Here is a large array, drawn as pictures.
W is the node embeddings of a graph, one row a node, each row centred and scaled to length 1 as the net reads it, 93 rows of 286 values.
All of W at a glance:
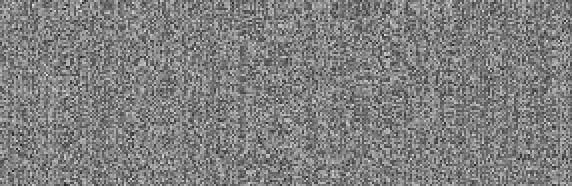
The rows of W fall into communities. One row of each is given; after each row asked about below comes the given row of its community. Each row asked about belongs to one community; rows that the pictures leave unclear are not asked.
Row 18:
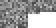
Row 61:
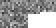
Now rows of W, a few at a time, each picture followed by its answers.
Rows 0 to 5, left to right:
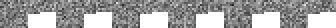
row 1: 18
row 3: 18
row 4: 18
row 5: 18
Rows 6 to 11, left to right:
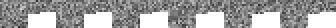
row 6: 18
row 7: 18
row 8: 61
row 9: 61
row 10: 18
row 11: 61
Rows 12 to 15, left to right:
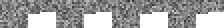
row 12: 18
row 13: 18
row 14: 18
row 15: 61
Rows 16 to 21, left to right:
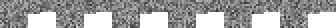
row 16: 61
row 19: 18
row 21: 61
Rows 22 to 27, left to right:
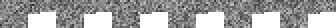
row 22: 61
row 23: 61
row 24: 18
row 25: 61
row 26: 61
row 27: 61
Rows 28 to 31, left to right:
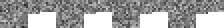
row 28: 18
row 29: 61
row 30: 61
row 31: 61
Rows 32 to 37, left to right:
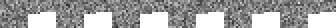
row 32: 61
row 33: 18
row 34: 18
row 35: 61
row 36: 61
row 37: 18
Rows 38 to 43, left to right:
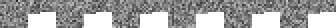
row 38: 18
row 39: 18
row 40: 61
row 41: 61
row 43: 61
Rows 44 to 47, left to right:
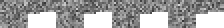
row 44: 61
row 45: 61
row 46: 61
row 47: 61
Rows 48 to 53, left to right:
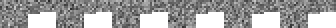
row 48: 18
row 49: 61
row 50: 18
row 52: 18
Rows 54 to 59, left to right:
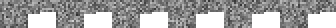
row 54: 18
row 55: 18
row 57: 18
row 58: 61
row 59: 18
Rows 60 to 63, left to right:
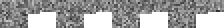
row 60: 18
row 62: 61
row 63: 18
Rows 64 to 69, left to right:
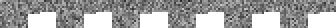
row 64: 18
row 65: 61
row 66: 61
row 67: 61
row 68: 61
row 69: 61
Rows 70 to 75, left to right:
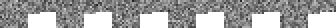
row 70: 18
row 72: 18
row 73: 18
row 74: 61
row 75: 18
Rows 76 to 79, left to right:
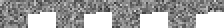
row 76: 18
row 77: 18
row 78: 18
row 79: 61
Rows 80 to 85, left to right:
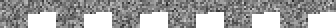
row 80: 61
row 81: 61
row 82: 61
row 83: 18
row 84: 18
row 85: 61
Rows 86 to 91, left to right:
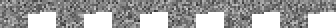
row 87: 61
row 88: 61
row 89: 18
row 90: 61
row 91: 61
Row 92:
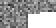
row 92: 18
